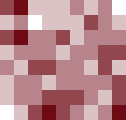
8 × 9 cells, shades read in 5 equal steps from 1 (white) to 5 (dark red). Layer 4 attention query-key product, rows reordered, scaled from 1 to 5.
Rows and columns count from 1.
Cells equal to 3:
28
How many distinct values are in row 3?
4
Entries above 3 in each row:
2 1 3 2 3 1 4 4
